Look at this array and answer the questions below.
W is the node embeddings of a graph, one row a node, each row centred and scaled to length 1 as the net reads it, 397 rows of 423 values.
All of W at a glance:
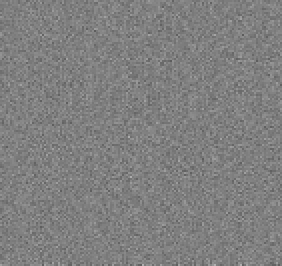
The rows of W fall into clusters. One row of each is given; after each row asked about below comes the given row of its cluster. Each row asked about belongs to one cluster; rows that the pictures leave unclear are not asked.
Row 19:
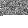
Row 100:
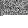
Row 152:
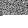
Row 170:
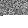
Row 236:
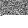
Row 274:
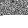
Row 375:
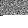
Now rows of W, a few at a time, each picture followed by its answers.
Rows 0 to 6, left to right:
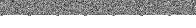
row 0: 274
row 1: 19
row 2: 170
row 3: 19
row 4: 236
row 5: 375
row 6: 236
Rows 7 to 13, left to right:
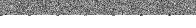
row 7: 152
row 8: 375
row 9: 375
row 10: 274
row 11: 152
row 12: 152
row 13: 170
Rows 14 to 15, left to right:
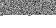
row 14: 274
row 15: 236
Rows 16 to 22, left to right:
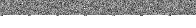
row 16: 274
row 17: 152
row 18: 170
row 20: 274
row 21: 375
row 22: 274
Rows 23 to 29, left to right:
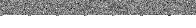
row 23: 236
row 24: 19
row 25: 19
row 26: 100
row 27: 100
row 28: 19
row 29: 152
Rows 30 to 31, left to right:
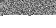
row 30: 274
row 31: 375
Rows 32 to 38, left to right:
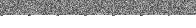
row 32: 375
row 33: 152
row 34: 274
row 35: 375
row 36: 375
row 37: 375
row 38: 100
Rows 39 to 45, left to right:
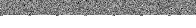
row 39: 19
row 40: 274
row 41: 152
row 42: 274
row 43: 274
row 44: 152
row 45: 236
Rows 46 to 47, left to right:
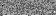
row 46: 152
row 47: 100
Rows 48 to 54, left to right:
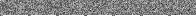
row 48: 100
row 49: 152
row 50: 170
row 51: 375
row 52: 19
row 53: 19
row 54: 274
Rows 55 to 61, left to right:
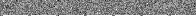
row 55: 100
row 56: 274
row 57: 274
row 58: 152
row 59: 236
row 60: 170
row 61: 274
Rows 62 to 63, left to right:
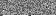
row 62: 152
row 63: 170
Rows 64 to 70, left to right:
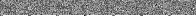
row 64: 100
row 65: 375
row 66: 100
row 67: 152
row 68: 236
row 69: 170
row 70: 236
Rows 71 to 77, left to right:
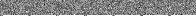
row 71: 100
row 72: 170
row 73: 100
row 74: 19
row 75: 236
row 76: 375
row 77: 375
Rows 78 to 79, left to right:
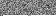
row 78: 19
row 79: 274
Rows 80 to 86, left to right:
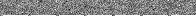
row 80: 100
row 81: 274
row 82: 19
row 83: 100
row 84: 152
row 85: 19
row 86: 100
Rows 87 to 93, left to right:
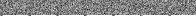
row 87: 170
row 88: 170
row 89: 170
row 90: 152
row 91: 152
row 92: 100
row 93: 375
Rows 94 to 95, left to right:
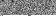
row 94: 274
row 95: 375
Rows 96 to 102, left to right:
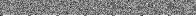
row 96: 152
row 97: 375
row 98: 236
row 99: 274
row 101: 170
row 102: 100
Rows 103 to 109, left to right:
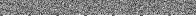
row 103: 152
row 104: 274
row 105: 170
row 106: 375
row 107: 152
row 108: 375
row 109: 152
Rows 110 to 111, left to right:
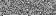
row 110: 274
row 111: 100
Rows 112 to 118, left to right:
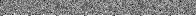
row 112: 375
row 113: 170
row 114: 100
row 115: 100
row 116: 274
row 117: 100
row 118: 274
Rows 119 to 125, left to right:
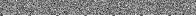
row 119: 152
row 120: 274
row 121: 236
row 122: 236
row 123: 170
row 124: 152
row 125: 170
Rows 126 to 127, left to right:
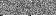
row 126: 152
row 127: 170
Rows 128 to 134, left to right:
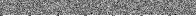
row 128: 152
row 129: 170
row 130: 274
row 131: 170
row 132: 100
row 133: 236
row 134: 274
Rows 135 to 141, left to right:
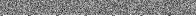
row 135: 170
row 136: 375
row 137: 375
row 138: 274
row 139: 100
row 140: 236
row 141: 170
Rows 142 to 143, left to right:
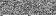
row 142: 236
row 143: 100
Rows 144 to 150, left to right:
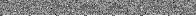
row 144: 152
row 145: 236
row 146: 100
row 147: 100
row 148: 100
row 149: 375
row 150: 100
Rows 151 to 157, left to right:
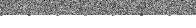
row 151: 170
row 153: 236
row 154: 274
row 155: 100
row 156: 170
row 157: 236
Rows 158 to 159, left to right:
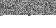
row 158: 100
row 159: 152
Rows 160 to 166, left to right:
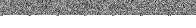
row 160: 274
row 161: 375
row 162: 274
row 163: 100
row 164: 100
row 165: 19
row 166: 19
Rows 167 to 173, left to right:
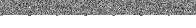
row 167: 274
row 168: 375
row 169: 100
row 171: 236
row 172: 152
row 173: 100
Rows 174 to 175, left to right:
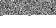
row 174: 100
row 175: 236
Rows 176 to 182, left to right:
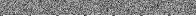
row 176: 19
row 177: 274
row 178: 236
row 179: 152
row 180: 170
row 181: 375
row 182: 152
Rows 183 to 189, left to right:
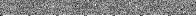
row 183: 152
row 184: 170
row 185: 152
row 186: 100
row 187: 170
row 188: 375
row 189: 19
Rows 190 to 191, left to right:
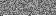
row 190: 19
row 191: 274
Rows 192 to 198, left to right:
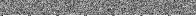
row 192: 274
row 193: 19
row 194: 375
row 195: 19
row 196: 152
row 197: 236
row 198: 100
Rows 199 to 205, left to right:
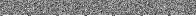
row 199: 236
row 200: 19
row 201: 152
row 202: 375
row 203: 19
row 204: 170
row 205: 152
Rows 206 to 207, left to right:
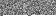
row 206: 170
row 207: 236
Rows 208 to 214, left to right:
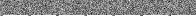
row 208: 236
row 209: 375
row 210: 152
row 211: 170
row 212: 274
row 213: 375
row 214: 274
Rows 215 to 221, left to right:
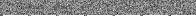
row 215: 152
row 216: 100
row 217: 100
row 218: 19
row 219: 375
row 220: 375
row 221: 170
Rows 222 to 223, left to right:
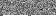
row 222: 152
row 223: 19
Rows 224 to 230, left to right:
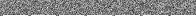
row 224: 19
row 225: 236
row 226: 19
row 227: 274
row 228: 274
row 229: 100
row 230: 170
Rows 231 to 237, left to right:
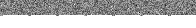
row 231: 274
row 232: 170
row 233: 152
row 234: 274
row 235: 19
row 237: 19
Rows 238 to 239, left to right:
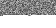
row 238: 19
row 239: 236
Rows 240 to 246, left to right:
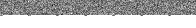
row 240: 236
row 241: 19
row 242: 152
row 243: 375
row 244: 236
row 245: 375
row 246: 170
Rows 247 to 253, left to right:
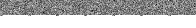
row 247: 236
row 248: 274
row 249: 152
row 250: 152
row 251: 274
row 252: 170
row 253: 274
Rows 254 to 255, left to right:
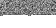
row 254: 19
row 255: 19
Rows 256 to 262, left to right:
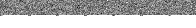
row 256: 100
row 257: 19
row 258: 152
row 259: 375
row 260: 152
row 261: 19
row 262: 236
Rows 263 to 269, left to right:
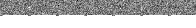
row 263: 236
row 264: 375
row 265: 152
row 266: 274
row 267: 100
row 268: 375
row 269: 100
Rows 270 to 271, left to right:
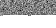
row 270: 274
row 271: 19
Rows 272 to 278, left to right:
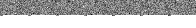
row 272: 152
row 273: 236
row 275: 274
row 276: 375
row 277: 100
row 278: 152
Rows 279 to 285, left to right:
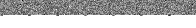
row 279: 274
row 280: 152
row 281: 170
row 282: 236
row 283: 236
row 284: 152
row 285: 152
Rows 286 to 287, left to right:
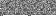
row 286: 19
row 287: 19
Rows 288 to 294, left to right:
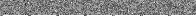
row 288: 236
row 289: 375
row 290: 170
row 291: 152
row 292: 100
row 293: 19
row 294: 100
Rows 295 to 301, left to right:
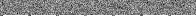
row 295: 375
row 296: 170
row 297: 19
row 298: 274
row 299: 100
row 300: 152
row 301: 170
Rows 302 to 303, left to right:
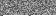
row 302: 375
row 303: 375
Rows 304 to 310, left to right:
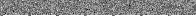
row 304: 375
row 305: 170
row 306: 375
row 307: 152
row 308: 375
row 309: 152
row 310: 100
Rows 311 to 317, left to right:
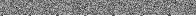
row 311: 274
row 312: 274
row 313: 152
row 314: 236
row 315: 152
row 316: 236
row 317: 152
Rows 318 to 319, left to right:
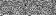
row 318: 236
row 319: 236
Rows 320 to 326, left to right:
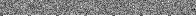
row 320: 170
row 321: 100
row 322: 375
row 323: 274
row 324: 170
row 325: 152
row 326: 19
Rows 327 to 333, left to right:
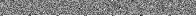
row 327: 274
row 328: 274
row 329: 236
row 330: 19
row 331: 100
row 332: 152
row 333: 274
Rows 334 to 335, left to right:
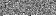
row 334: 170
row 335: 170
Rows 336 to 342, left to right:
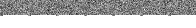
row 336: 170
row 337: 274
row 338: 100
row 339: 170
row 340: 152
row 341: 236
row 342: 274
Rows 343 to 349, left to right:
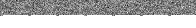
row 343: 100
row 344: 170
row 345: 170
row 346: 274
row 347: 19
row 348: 375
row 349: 170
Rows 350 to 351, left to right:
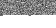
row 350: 152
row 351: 375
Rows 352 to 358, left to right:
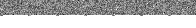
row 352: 375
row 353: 100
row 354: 274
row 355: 274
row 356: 236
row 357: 170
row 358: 236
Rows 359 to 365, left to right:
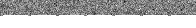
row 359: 100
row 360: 274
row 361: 375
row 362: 236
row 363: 274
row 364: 19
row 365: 19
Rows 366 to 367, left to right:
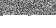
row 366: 152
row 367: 100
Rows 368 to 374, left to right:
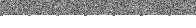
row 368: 19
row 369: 236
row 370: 274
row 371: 375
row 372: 170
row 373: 152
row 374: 170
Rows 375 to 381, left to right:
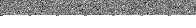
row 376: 375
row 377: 19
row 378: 19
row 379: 152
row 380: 170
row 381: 100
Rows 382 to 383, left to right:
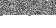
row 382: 152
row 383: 236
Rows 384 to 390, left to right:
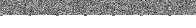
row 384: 236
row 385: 274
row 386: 152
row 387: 152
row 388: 152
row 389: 100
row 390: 375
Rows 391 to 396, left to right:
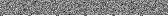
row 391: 19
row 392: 236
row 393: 19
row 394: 152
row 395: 152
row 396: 19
